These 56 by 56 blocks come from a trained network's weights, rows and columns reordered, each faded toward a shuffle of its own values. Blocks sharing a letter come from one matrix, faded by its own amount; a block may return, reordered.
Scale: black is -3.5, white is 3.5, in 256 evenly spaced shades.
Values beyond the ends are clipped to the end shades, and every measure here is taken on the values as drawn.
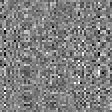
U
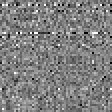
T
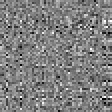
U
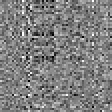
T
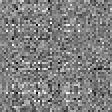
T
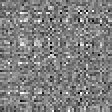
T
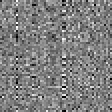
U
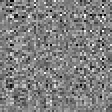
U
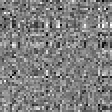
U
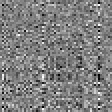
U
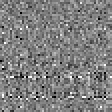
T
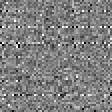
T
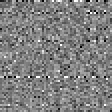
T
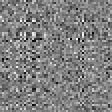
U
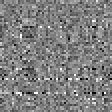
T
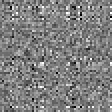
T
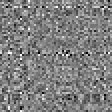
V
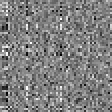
U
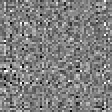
T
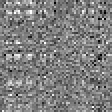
T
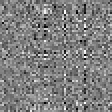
U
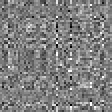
U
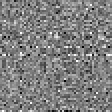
V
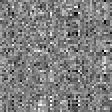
T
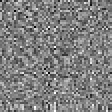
V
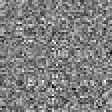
V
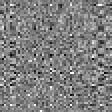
U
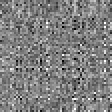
T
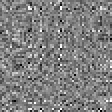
U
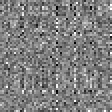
U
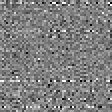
T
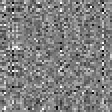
U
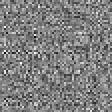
V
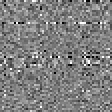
T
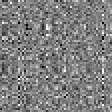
U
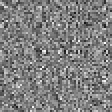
V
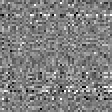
T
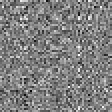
V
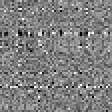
T
